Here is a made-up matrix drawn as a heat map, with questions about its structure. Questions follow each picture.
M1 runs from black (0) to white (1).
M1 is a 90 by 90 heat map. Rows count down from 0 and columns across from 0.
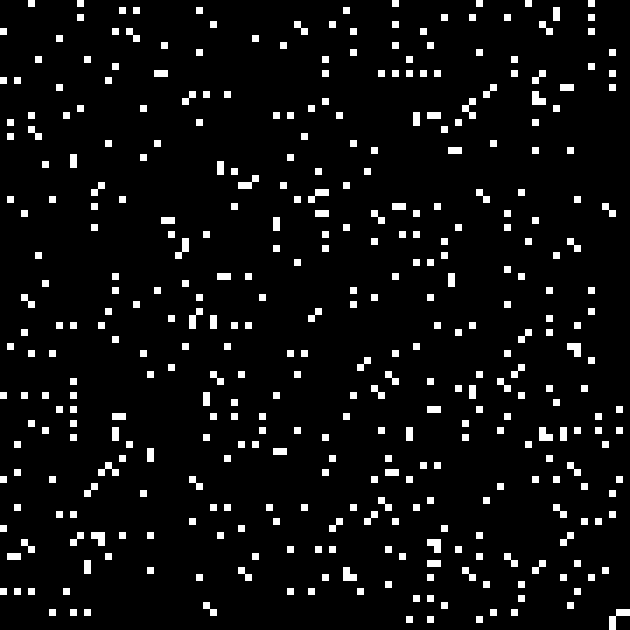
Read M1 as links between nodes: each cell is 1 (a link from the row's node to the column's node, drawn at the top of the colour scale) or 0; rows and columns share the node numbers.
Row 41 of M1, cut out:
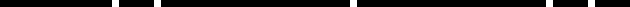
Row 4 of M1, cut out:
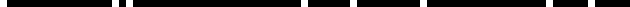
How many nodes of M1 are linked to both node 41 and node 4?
4
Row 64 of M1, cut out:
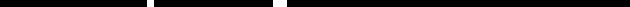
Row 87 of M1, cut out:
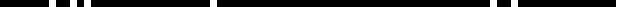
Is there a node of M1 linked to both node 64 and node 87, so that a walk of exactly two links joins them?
no
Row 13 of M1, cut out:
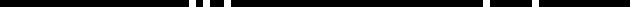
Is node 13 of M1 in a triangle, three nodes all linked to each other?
no
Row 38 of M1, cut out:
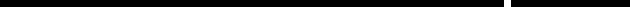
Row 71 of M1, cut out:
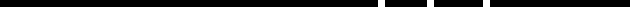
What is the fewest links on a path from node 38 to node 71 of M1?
5
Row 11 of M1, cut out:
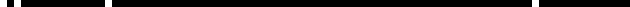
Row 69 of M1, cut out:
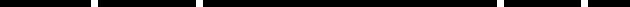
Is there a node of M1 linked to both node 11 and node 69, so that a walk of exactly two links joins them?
no
